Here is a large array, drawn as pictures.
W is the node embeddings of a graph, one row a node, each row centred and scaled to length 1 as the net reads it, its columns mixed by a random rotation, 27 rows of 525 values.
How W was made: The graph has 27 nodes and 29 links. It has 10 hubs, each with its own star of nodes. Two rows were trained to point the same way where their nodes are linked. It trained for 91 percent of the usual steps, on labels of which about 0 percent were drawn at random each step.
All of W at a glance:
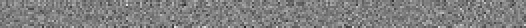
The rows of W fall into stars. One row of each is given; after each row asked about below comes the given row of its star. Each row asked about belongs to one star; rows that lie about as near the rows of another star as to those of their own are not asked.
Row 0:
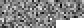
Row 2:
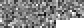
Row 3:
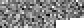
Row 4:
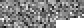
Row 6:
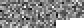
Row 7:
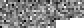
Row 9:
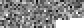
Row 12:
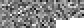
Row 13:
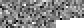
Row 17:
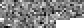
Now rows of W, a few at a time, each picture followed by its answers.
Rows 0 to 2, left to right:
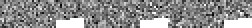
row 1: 4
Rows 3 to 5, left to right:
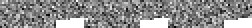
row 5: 3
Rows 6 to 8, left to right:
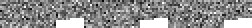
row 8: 6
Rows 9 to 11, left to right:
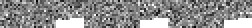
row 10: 12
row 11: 2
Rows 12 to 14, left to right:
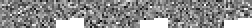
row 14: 2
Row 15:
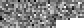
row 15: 7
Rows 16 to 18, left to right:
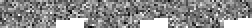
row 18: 4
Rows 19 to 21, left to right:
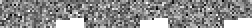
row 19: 9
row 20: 7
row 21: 0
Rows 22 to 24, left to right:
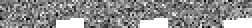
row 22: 6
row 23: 17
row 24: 9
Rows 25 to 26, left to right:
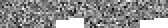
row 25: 12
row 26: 13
